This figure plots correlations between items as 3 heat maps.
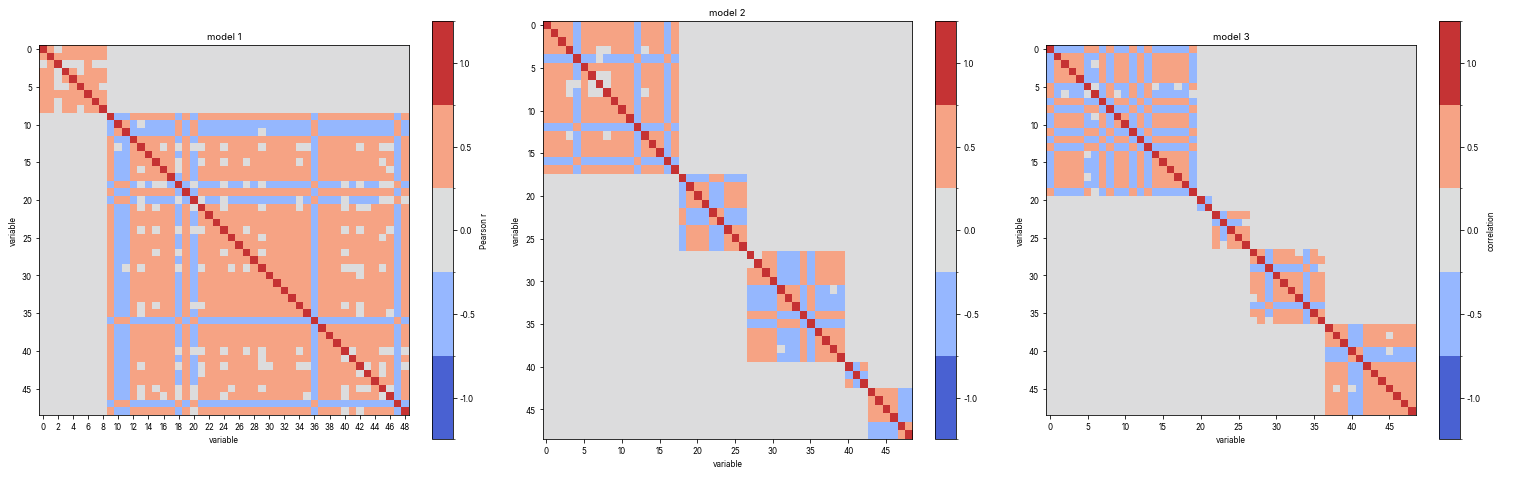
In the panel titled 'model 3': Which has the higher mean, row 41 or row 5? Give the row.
5
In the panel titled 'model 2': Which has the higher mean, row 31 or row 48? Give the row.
48
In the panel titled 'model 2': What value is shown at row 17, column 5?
0.5
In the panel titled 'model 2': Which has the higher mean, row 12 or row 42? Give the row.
42
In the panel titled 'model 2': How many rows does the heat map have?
49
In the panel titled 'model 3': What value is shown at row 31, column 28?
0.5
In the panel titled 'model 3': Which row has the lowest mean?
41
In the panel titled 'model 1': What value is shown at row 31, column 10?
-0.5
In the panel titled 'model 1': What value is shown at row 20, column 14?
-0.5
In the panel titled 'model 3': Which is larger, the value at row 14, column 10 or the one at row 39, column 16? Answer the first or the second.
the first
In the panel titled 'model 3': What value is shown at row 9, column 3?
0.5
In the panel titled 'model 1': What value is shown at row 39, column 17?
0.5
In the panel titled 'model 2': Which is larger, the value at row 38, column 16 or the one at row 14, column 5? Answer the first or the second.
the second
